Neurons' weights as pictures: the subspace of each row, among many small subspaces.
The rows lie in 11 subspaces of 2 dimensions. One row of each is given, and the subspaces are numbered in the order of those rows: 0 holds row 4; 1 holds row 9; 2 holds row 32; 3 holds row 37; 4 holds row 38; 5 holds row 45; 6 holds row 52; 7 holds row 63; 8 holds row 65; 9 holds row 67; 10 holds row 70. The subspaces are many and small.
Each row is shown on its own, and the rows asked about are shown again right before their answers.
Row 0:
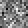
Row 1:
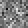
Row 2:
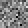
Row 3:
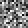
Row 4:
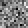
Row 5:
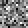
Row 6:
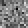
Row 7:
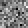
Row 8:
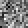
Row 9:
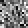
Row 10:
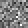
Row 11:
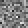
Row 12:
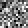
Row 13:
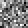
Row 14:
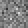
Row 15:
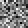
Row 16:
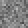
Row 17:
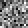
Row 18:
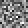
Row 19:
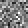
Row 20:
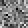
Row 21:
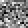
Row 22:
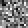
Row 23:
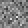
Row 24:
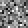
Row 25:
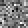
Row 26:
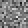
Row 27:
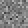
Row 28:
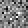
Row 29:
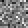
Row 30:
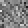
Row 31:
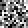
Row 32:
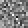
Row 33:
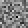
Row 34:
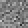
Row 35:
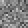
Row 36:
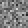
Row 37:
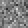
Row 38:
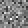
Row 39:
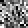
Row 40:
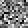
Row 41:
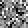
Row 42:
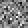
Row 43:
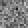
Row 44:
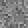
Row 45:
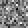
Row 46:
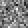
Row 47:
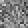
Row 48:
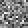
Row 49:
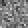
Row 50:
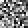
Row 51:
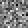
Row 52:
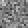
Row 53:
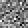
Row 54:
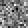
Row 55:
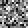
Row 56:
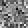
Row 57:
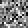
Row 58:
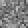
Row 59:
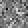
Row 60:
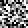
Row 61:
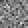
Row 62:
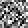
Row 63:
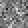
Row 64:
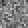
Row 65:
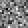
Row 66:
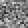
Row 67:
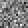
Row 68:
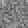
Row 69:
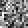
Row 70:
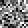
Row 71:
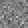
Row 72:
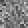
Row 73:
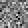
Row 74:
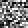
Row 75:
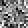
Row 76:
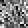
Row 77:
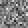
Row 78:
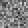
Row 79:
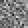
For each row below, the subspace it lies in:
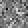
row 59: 7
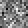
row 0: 7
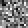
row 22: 6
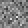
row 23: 3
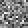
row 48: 4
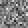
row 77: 5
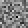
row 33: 8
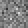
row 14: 4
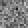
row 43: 0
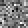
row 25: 8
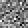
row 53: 10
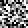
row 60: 5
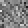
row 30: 1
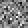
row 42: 3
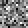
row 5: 5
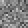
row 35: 10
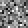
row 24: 8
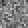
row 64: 6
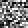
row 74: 1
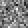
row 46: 3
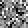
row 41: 7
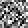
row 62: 3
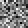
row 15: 2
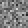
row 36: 2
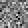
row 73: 9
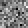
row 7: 0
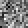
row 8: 7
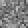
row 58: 0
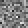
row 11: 8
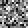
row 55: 5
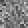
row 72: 1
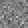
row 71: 3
